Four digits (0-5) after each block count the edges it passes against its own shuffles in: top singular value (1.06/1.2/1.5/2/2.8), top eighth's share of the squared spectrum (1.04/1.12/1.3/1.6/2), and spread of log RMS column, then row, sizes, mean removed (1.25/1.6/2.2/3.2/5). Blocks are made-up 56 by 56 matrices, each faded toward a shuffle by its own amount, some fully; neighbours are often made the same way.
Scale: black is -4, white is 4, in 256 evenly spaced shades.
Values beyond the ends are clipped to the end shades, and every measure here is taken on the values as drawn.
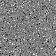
1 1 0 0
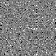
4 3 1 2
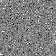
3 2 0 0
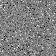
1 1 0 0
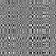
5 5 4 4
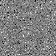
3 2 1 0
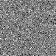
3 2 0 1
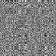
4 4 3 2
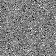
0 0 0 0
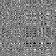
4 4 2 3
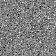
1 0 0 0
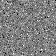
0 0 0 0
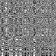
4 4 3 2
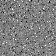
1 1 1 0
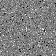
2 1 0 0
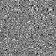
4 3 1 1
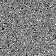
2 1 0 0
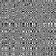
5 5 3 3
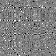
4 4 1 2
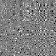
4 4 2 2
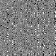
4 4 3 1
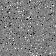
0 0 0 0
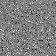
2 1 0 0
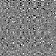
4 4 2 2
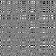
5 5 3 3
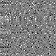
4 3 2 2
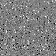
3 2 0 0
